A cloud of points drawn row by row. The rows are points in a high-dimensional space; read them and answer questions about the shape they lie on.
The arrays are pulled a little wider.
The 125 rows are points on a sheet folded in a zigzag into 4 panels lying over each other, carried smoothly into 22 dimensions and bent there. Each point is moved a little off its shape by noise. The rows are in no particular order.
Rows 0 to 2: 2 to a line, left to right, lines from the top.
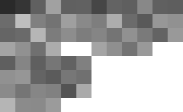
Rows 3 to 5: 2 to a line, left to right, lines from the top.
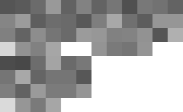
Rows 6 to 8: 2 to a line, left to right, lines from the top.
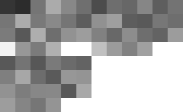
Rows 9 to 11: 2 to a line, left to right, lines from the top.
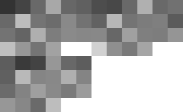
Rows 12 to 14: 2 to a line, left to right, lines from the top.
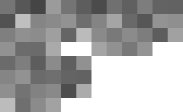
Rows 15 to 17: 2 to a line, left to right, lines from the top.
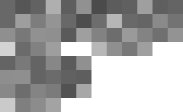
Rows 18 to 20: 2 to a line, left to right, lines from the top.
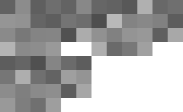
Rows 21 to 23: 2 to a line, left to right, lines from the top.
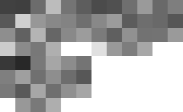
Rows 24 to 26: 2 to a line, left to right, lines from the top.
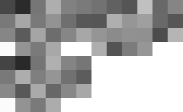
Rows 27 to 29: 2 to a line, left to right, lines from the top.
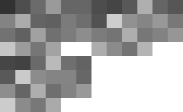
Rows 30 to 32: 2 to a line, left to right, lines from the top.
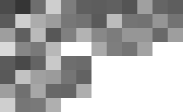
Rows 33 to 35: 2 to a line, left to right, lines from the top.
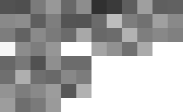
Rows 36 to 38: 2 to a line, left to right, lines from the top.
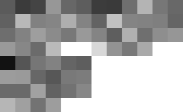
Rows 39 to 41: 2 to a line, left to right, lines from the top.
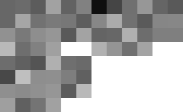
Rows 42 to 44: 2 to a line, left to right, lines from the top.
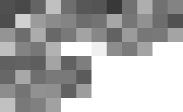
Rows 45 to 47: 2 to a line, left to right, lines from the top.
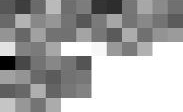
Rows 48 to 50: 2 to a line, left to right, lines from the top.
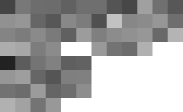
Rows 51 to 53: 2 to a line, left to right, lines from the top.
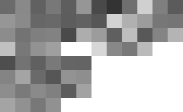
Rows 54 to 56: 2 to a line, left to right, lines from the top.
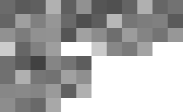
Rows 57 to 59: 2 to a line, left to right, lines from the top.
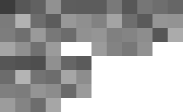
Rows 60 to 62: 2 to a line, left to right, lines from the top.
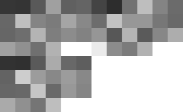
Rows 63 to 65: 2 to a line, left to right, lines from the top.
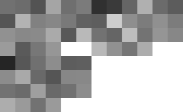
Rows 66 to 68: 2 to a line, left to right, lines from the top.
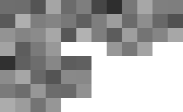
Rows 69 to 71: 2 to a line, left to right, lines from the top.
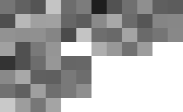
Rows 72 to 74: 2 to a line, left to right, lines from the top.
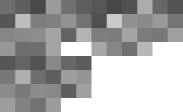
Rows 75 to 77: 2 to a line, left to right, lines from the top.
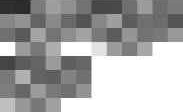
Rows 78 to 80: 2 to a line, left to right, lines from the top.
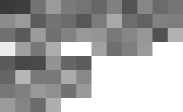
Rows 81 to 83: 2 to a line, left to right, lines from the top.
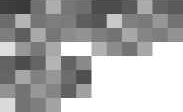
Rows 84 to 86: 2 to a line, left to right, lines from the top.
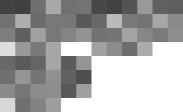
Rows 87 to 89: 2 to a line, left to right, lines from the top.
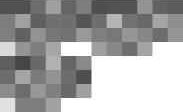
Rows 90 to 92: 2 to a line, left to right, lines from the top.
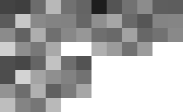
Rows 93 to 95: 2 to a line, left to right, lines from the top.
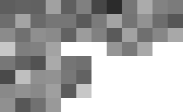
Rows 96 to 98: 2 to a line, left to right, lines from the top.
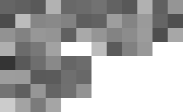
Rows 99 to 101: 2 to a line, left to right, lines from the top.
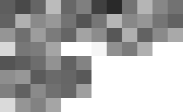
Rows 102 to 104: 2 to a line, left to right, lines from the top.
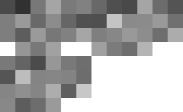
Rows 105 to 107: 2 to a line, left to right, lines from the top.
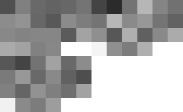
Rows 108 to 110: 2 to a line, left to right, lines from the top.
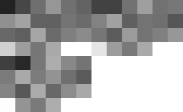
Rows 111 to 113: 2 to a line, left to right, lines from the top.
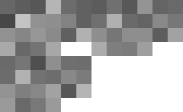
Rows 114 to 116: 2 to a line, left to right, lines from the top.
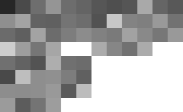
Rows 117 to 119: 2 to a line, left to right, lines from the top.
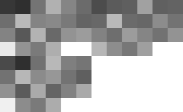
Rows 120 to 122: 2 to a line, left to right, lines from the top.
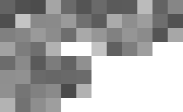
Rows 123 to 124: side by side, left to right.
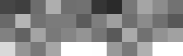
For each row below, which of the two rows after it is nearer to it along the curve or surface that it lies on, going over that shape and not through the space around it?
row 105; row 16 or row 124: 16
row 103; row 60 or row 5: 60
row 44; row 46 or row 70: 46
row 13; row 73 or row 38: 38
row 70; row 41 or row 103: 103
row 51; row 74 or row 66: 66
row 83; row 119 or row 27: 119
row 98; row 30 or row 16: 16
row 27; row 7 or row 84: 7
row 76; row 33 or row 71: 33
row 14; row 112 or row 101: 101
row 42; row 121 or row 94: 94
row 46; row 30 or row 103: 30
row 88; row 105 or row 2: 105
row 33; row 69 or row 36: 69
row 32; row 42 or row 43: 43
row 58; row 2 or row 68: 68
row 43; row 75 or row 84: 75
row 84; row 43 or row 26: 26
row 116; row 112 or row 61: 112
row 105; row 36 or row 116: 36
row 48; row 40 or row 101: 40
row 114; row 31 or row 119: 31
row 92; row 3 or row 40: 3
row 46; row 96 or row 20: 96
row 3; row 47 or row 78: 78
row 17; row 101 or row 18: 101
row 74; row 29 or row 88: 88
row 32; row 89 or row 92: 89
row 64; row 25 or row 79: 79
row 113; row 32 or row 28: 28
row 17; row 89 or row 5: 5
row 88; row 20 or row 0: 20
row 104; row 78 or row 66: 66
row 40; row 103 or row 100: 103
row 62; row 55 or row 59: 59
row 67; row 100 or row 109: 100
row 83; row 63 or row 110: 110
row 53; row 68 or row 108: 68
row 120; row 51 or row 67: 51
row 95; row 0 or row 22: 22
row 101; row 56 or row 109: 109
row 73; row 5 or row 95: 95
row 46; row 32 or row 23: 23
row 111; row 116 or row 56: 116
